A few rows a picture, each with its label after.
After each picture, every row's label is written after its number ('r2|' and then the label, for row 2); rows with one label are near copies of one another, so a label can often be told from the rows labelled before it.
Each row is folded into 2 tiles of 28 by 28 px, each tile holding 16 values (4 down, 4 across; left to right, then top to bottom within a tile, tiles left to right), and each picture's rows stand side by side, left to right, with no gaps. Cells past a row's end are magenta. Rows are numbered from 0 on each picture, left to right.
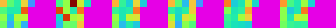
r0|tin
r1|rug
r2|tin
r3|tin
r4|tin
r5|tin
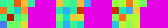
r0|rug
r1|tin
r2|rug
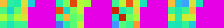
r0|tin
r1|rug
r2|rug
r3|tin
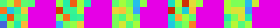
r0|rug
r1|rug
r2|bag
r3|rug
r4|bag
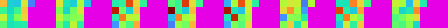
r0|tin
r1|tin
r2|rug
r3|rug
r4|rug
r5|bag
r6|rug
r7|tin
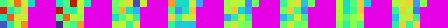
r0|rug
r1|rug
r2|bag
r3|tin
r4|bag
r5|bag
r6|tin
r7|bag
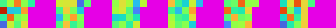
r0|rug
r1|bag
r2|bag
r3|tin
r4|rug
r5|rug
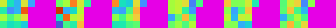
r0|tin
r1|rug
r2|tin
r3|bag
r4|tin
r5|bag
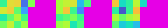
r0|bag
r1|bag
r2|tin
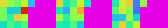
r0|tin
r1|tin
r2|bag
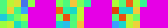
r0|bag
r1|rug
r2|rug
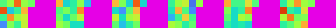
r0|rug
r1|tin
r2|tin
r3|bag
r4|tin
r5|rug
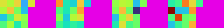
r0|bag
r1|tin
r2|bag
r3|rug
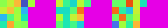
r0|bag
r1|tin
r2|rug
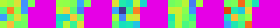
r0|bag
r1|bag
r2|tin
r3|bag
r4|rug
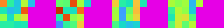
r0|tin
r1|rug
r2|tin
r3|bag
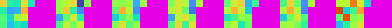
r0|tin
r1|bag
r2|bag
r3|bag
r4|bag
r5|bag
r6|rug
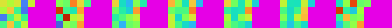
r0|bag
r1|rug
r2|tin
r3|tin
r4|tin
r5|tin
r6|rug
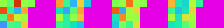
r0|rug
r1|tin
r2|rug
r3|tin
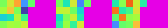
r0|bag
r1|bag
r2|rug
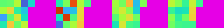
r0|bag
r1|rug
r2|bag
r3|tin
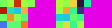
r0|rug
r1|bag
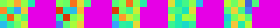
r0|rug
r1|rug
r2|rug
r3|tin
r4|bag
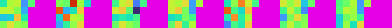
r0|bag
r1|rug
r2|bag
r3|bag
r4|rug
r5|bag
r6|bag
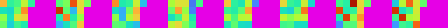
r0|tin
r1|rug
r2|tin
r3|bag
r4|tin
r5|tin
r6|rug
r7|rug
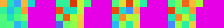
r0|tin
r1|rug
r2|rug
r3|rug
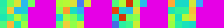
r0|bag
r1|bag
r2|rug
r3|tin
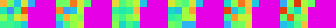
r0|tin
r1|rug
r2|tin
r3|tin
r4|rug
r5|rug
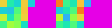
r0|tin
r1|tin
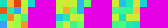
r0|rug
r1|bag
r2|tin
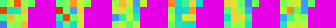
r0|rug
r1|rug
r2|bag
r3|tin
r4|bag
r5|bag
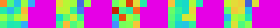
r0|tin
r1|bag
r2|rug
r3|tin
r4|bag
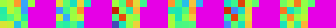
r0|bag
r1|tin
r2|rug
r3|tin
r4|rug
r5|rug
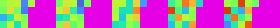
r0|bag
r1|bag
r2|tin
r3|rug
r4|rug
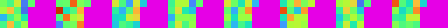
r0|bag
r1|rug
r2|tin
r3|bag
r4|tin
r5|rug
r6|bag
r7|tin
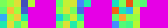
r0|bag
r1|bag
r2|rug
